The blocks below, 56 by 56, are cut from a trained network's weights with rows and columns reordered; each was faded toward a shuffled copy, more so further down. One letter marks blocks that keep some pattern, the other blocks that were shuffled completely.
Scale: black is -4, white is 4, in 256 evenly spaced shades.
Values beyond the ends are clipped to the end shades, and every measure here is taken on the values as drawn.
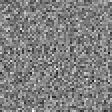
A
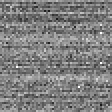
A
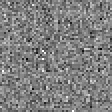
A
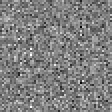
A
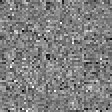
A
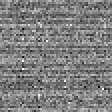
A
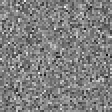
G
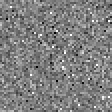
G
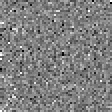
A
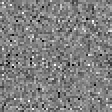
A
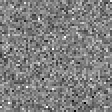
G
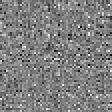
A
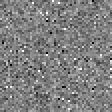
A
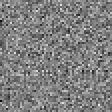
A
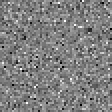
G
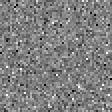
G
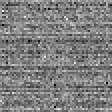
A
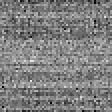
A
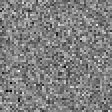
G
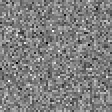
G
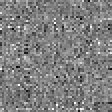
A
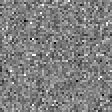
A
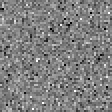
G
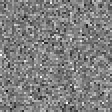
G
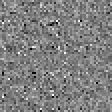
A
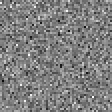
G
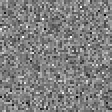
G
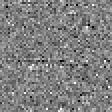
A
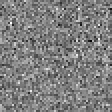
A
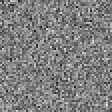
G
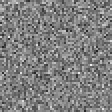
G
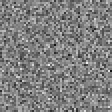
G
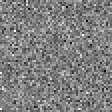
G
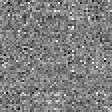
A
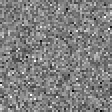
G
